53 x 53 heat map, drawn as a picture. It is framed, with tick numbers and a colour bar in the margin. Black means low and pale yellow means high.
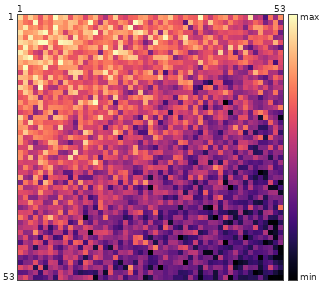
Fine speckle covers the field. The bottom right is the ninth with the lowest average. The halves do not mirror each other. There is an overall slope up to the top left. No row or column stands out. The ninth with the highest average is the top left. No regular stripes run through it. The histogram is bell-shaped.
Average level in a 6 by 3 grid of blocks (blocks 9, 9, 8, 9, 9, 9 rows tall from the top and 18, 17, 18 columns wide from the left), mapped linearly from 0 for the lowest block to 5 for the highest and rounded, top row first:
5 4 3 | 4 3 2 | 4 3 2 | 3 2 1 | 2 1 1 | 2 1 0
